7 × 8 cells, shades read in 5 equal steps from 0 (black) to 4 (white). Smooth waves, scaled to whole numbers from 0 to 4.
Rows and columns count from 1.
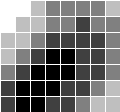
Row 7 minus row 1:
-3 -4 -3 -1 -1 0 1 0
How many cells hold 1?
17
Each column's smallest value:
1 0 0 0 0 1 1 2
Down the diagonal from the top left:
4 3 2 0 0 1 3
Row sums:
22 19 14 10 7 8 11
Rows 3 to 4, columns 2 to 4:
3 2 1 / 2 1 0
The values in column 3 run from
0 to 3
